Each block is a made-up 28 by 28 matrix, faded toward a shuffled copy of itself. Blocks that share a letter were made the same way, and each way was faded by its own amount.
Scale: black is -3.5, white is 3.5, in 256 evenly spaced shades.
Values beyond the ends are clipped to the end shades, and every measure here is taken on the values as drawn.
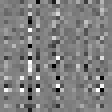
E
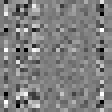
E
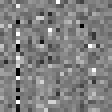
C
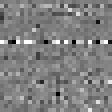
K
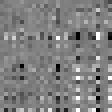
E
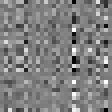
E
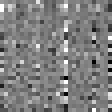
C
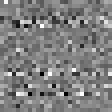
K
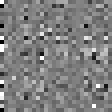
C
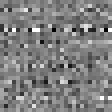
K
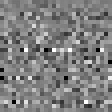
K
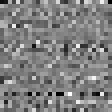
K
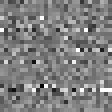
K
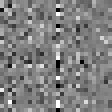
C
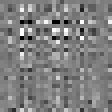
E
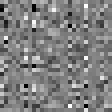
C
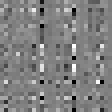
E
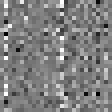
C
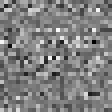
K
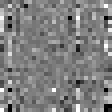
C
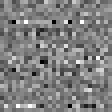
K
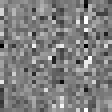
C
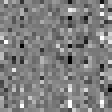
C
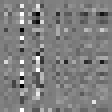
E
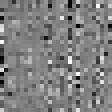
C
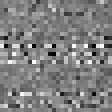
K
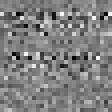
K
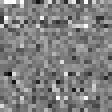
K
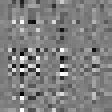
E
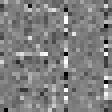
C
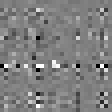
E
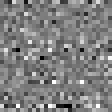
K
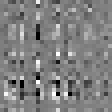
E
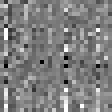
C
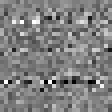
K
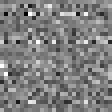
K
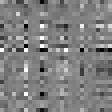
E
